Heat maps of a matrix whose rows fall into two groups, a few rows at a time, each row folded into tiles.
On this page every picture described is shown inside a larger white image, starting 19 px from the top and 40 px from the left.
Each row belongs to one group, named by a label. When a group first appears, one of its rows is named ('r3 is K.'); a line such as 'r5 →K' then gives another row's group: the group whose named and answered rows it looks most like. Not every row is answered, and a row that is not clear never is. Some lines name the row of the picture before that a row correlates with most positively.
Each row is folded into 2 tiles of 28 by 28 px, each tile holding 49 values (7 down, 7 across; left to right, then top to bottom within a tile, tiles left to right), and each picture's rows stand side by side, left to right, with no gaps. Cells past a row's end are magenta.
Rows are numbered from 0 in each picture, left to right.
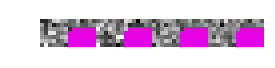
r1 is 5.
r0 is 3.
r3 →3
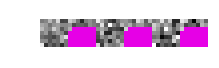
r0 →5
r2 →5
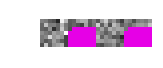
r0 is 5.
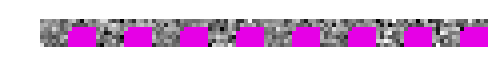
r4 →5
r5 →3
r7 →3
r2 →3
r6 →3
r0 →5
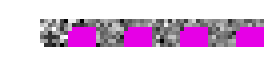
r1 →3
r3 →5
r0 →5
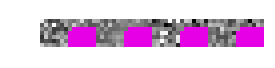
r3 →5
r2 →3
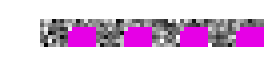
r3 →5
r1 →5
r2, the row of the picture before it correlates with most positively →2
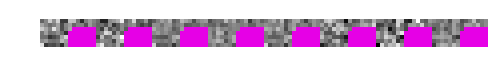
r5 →3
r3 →3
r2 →5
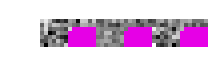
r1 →3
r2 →5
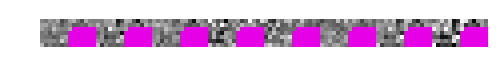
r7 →5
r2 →5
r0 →5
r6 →5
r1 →5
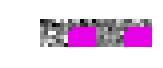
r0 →3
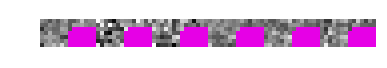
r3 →5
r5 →3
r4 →3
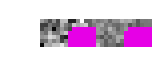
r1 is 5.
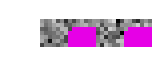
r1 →5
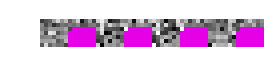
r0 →3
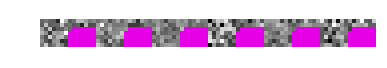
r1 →5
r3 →3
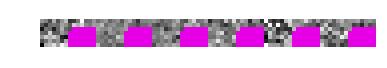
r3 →3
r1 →5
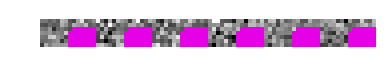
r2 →3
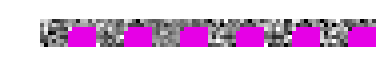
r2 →3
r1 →5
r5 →3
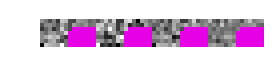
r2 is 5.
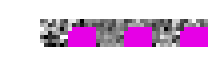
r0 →5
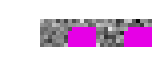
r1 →5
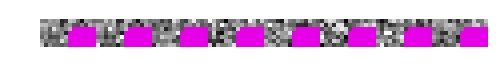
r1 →5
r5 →3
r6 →3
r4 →5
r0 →5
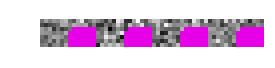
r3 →3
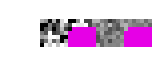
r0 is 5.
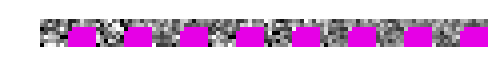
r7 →5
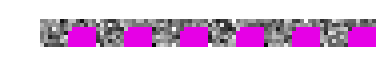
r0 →5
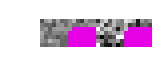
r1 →5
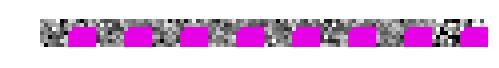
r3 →3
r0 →5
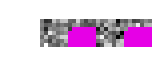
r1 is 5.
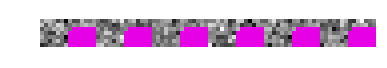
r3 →5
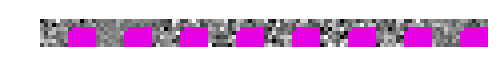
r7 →5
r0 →3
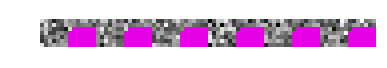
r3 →3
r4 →3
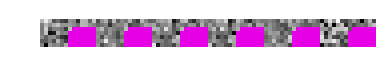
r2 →5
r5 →3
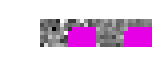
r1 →5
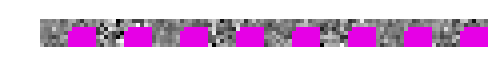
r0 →5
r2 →3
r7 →5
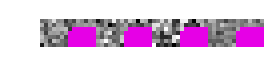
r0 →3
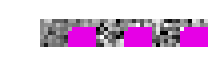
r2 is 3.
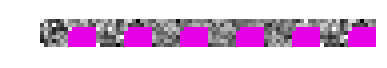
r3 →3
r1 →5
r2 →3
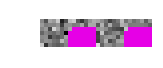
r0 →5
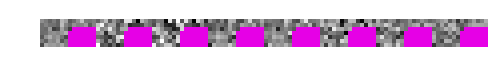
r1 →5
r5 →5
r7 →3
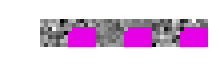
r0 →5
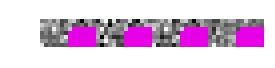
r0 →5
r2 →5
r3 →3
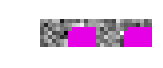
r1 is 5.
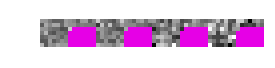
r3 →5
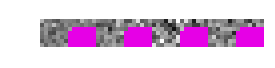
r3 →5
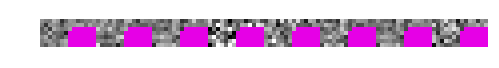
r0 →5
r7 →3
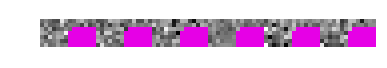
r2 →5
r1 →3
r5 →5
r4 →5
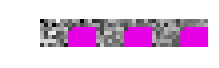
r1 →3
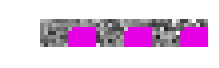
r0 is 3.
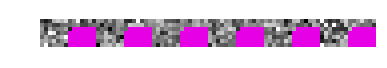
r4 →5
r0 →3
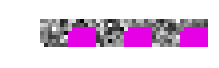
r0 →5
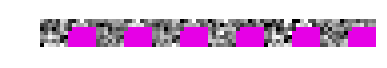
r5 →5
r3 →3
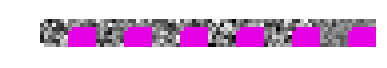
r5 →3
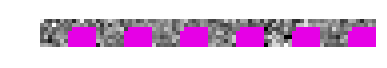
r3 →3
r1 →3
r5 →5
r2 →5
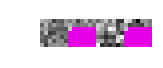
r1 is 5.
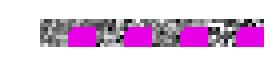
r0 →3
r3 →5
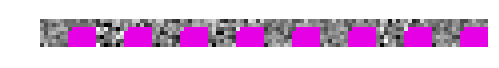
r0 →3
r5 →3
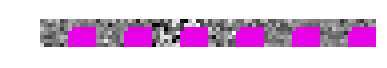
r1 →3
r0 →5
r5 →5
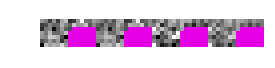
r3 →5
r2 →5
